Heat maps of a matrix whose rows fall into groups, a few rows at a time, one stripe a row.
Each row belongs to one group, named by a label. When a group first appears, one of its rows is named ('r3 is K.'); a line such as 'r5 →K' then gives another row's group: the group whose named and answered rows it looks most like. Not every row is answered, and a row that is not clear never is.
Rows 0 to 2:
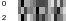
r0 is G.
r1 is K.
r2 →G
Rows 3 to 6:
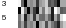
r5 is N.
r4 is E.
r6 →K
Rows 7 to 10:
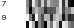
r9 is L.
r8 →G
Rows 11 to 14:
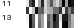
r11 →L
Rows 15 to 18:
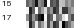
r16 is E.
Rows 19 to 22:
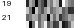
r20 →L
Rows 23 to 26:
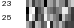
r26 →L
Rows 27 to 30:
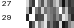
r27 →L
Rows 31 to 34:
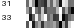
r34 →N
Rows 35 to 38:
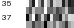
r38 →K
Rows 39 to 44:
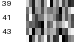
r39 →L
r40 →N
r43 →N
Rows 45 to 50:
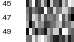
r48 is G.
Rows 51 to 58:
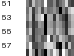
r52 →N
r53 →K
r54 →K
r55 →K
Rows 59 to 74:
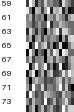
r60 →L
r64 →N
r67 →K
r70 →G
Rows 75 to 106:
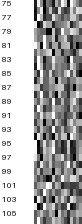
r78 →G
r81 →L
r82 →K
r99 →K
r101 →K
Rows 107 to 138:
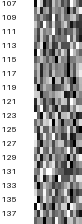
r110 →L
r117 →N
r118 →K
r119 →G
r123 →L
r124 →K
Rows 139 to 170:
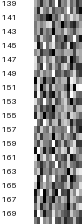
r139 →L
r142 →K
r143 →K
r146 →K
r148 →L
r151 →N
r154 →K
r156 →L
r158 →K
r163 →N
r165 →G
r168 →N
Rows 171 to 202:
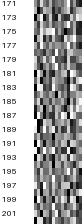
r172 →G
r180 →L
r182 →N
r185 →N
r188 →G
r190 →K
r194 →K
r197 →L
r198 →N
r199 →E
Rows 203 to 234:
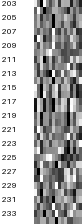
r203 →L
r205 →K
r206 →K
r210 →K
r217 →E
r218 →E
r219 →N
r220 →N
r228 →G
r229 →L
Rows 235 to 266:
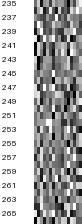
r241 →E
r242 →E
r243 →G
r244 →G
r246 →K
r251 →K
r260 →L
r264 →G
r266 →E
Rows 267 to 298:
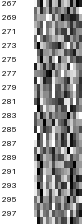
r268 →N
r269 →K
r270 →L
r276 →E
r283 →N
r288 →E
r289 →G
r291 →G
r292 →L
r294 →L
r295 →N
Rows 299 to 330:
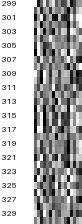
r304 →N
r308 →N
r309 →L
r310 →L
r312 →K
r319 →N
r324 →E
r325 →L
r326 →E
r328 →G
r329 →L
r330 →N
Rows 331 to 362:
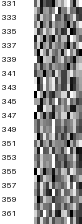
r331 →K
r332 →L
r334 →N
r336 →E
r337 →N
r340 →N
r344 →E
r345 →L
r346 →G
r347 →E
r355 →E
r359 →G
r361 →L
